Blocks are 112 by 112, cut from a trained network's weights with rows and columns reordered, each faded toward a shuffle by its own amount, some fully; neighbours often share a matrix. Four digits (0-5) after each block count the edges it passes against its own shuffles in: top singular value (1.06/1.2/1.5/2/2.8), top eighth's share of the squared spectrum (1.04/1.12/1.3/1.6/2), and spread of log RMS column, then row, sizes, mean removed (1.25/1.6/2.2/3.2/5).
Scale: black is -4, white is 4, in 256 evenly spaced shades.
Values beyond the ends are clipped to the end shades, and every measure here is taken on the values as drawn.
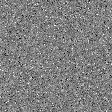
0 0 0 0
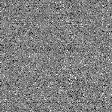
2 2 2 0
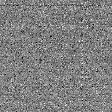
2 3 2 1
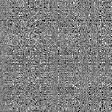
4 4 4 2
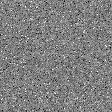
0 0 0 0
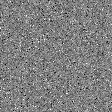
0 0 0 0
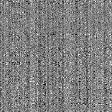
4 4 2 3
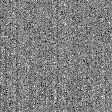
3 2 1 1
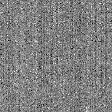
3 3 1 2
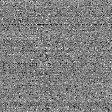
3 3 2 1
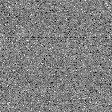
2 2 1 1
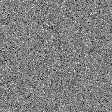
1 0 0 0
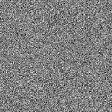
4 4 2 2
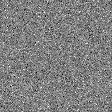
1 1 0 0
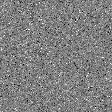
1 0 0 0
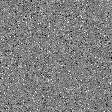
0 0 0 0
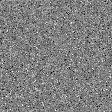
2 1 0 0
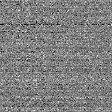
3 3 2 2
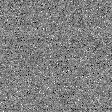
1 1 0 0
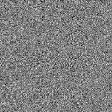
3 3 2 2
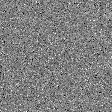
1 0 0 0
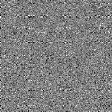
4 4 3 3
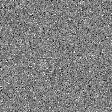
1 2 0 0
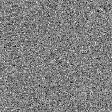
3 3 1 2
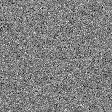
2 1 0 0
